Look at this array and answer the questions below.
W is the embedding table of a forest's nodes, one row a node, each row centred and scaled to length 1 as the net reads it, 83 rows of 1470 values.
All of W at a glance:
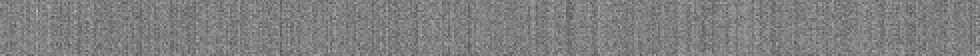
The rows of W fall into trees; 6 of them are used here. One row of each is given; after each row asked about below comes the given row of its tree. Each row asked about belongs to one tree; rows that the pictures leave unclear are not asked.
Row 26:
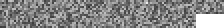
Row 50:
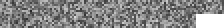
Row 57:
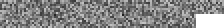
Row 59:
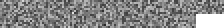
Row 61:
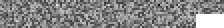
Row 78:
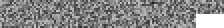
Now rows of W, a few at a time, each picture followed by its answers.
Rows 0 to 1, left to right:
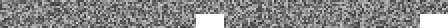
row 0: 57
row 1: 59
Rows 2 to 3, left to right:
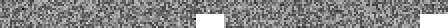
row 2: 50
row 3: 78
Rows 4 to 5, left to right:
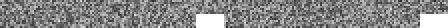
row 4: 26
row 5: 78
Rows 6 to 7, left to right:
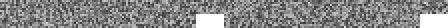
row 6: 57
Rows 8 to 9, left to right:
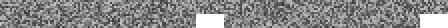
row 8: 26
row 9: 57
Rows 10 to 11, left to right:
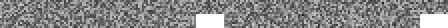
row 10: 59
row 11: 61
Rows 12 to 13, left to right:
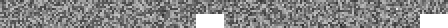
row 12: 50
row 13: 61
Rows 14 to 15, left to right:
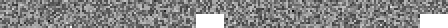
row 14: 57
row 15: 59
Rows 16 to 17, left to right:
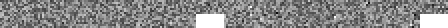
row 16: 59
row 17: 78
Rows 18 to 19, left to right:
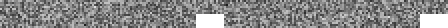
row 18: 26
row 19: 61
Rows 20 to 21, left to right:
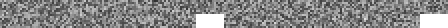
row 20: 57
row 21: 59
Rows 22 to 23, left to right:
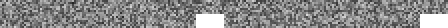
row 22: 50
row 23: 61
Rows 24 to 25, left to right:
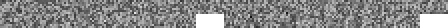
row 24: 61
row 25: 26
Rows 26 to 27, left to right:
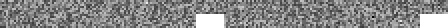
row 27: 78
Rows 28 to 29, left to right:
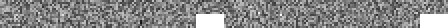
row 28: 61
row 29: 78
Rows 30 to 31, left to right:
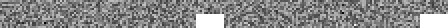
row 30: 26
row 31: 59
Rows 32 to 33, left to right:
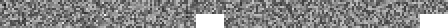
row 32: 50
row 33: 57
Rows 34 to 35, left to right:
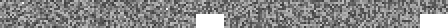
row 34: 59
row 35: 59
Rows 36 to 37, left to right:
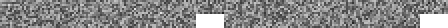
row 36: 26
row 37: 57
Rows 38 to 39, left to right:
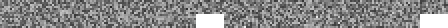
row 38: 61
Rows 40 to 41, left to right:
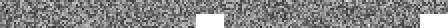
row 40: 59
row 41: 57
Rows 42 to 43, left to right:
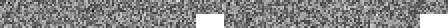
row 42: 61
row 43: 50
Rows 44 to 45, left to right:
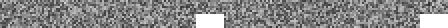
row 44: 57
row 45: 57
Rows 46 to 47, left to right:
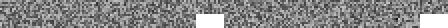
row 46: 26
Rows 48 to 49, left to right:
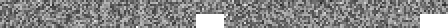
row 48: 26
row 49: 59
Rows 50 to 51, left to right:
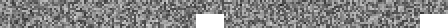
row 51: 57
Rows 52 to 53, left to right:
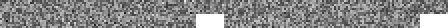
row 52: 61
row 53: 50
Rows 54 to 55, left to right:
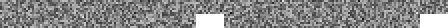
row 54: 57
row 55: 59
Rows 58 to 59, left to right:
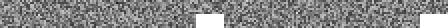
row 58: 61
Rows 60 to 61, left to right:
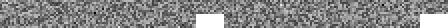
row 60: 57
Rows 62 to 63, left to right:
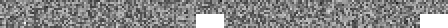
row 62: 59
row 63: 26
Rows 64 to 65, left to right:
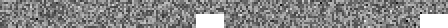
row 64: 57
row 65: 26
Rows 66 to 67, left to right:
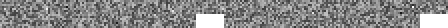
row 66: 26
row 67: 50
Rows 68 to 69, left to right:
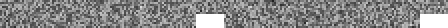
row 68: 26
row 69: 78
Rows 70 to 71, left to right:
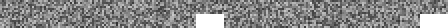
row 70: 50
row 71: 59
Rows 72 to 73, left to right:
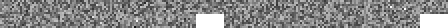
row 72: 61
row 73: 26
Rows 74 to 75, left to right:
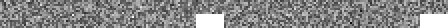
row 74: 50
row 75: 59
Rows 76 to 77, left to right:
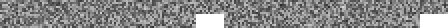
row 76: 57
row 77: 59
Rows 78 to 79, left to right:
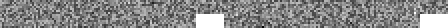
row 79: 59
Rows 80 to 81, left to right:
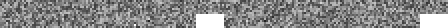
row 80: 61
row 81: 57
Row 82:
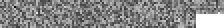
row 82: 78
